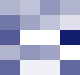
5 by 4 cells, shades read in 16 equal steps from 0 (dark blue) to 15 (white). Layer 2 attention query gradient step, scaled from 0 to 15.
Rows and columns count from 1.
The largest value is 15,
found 3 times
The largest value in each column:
10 15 15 15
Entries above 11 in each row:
0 1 2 1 2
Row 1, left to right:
10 11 8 10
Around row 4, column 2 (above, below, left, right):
15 14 10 9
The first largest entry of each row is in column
2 4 2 4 2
